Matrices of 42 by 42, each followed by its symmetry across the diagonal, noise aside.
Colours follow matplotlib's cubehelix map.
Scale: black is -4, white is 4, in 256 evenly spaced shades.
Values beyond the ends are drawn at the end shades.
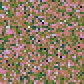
neither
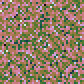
symmetric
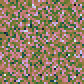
antisymmetric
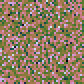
neither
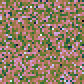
neither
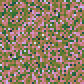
symmetric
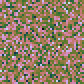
neither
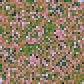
symmetric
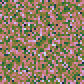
symmetric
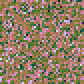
antisymmetric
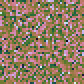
antisymmetric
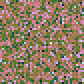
antisymmetric
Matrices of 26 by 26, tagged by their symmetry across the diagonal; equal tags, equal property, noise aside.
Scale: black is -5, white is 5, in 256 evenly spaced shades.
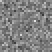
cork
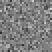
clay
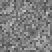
cork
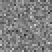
clay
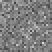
cork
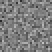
cork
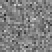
clay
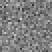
clay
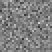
clay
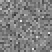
cork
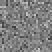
clay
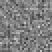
clay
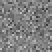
clay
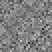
cork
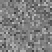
clay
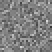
cork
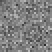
cork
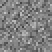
cork
